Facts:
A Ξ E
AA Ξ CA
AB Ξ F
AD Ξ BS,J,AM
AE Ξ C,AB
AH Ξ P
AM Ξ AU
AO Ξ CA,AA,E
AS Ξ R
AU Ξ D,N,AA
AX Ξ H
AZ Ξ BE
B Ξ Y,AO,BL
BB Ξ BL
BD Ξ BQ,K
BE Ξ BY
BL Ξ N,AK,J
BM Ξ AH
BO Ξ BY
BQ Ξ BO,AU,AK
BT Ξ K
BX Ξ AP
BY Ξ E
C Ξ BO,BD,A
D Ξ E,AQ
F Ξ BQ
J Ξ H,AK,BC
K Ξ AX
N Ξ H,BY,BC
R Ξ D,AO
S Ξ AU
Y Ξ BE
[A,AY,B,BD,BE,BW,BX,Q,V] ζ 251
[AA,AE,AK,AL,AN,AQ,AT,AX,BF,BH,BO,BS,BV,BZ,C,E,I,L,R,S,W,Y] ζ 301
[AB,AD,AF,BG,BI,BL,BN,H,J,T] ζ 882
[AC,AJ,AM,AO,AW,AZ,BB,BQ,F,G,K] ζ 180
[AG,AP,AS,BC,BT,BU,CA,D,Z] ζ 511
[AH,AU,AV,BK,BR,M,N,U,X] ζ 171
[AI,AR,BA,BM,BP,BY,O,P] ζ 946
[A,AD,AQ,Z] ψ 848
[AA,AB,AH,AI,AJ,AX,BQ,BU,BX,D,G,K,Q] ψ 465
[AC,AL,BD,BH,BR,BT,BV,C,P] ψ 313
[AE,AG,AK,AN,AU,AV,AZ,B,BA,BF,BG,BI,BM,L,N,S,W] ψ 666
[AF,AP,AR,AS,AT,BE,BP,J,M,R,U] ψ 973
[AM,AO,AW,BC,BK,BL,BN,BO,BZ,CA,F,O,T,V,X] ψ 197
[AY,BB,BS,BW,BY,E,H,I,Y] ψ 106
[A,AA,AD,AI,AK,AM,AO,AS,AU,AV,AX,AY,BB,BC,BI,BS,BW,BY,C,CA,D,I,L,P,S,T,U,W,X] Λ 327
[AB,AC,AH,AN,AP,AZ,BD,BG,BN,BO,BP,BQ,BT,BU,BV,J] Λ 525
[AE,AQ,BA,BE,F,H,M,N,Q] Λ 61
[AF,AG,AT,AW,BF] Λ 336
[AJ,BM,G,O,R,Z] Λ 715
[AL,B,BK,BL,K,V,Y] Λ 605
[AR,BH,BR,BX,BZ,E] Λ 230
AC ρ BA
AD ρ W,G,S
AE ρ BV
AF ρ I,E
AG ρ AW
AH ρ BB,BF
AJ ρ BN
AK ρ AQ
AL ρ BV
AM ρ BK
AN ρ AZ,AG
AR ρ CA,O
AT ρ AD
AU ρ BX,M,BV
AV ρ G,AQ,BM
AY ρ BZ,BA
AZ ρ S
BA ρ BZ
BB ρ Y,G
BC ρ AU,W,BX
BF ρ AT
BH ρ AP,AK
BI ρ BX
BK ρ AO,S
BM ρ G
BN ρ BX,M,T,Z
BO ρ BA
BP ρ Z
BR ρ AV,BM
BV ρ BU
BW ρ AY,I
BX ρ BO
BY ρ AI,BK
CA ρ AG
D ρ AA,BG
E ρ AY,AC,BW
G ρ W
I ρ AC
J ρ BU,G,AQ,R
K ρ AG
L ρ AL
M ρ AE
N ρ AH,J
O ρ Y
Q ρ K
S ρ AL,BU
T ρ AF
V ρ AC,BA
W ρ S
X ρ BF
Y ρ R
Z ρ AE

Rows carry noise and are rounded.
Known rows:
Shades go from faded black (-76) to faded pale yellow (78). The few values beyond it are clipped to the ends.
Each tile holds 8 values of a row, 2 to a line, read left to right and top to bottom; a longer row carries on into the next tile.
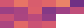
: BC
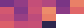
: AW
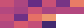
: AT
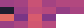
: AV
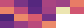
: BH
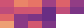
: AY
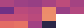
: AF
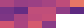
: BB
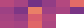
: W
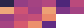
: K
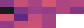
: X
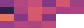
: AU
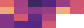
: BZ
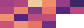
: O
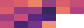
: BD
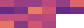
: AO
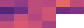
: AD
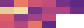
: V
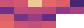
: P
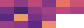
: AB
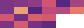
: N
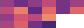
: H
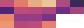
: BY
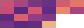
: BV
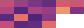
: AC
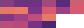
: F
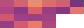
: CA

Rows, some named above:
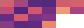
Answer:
BO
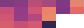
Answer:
AW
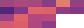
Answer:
T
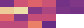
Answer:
B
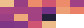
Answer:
AP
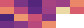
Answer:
BH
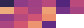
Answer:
K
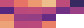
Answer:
BY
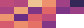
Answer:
BM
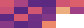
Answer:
BO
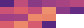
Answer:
AJ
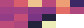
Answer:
BP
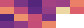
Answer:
BH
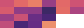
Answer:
BD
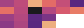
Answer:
AR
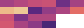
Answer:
BE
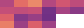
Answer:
A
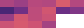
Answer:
AD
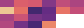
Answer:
BX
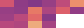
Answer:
AK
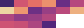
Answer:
Q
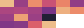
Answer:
AP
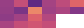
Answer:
L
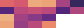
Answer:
AI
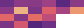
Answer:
M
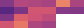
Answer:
BI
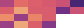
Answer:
Z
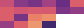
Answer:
R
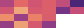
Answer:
Z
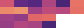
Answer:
AQ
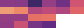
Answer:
AE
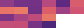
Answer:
F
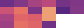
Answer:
BL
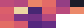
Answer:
BA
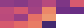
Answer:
G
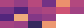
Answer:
BN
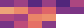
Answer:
AL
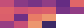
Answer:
R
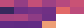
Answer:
AH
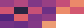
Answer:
AN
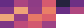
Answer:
BK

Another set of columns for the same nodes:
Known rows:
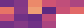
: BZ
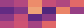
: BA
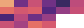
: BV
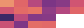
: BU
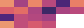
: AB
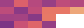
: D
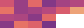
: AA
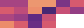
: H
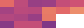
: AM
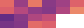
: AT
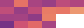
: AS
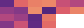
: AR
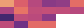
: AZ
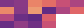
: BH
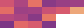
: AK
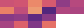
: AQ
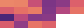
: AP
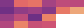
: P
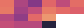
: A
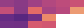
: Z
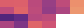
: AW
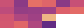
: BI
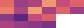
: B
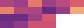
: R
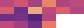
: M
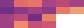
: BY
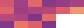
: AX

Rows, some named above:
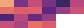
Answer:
BV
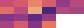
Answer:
AQ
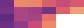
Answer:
BM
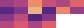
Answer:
BA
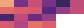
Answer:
BV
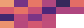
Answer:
BN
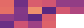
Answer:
AL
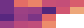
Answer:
O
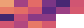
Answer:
AN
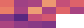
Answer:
B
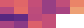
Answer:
AW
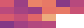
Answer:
AD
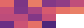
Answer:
I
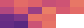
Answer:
G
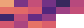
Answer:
BV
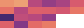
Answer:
AH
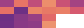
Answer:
BK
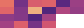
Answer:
AE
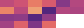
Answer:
AQ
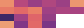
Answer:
BD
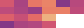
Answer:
AD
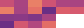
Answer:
Y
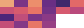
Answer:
BO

